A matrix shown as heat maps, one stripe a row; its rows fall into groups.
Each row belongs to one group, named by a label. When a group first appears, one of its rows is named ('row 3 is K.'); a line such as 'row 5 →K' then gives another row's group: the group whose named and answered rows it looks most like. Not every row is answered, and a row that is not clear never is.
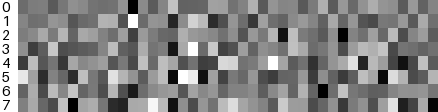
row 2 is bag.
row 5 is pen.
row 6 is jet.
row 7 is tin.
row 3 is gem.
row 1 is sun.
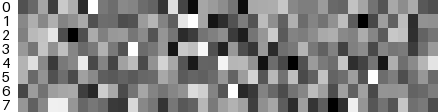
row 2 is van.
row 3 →sun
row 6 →sun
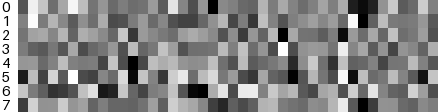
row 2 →bag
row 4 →jet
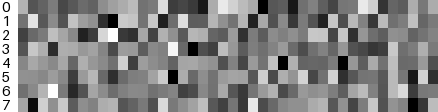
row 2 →sun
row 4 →bag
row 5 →tin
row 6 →van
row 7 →sun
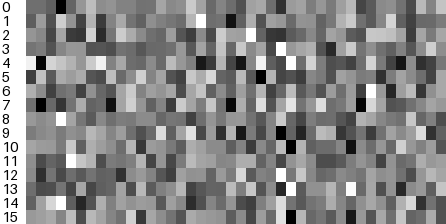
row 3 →jet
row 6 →pen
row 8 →van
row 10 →bag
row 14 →van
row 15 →bag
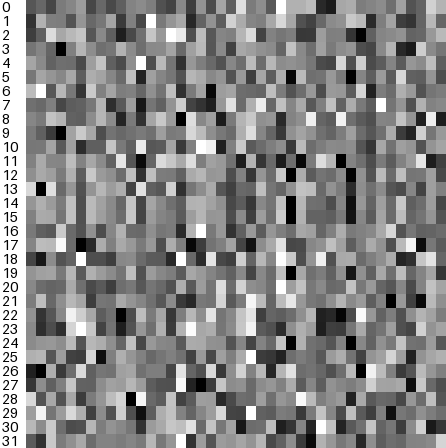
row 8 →tin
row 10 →sun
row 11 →jet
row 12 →bag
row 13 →sun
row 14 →bag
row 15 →bag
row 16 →gem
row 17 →van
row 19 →bag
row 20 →jet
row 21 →jet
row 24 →bag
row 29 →jet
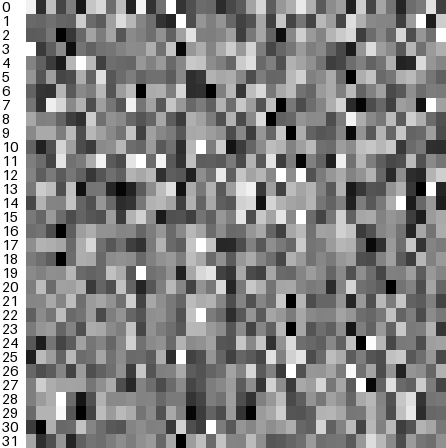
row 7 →tin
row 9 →bag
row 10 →gem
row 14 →tin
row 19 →sun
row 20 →jet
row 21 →bag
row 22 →gem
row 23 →bag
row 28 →van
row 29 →van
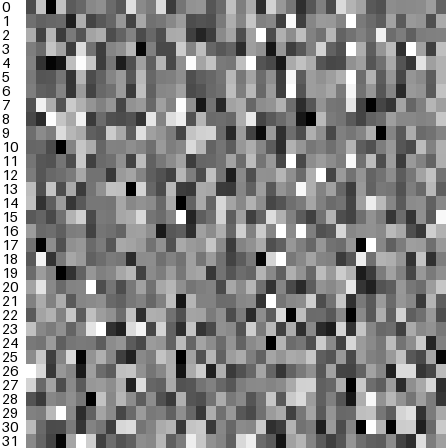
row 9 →sun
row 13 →sun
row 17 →pen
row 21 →tin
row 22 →bag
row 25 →tin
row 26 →pen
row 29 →van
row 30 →pen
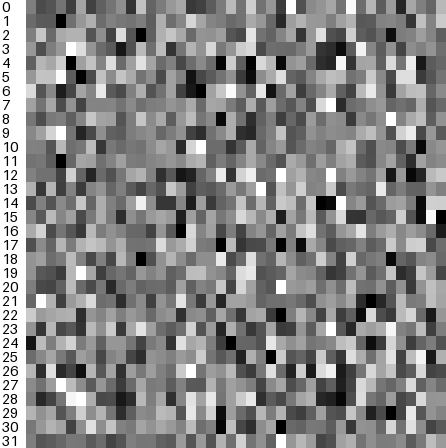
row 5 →van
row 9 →van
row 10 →gem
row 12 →jet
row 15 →tin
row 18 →jet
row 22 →pen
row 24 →gem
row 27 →van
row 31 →jet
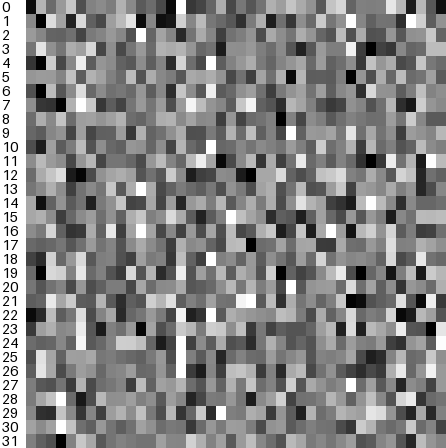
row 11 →gem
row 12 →van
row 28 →van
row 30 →van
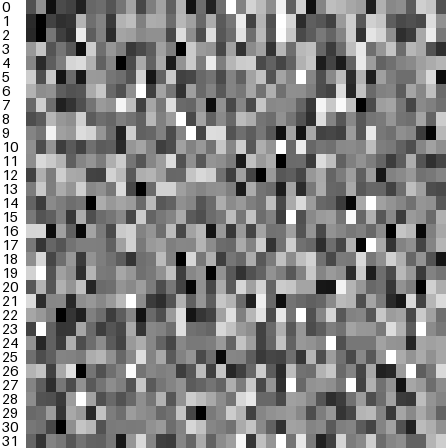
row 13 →jet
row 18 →tin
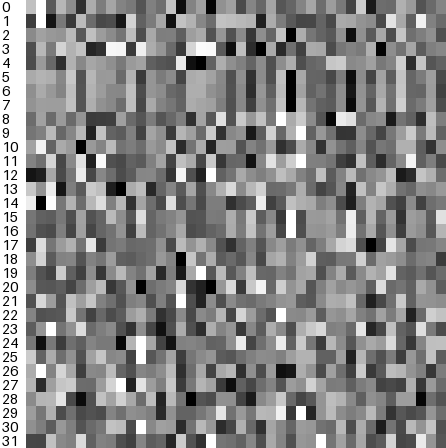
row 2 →bag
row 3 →sun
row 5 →bag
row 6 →bag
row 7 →bag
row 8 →jet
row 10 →pen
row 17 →gem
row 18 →tin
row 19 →gem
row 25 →sun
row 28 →van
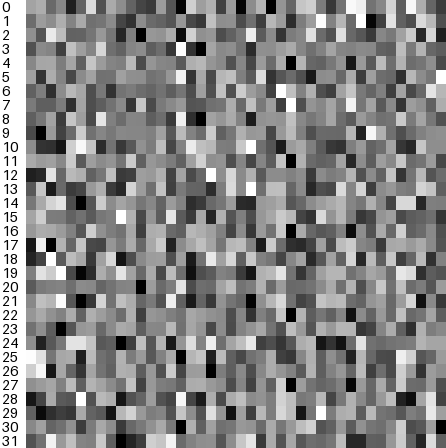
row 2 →tin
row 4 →bag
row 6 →jet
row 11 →bag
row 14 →van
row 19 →van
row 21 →van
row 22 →bag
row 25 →pen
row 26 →pen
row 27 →bag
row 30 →tin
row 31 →tin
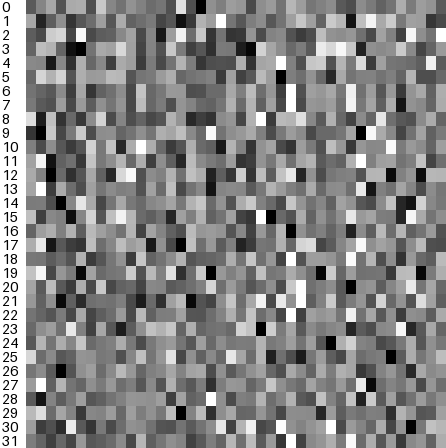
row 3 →van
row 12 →pen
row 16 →bag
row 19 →pen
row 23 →tin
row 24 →jet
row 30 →jet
